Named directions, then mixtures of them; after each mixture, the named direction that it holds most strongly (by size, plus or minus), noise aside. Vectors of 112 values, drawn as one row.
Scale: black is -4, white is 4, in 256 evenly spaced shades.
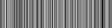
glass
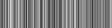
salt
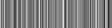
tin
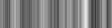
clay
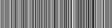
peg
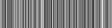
glass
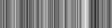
clay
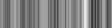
clay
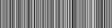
peg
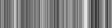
clay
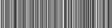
tin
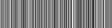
peg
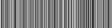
peg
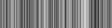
clay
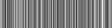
glass
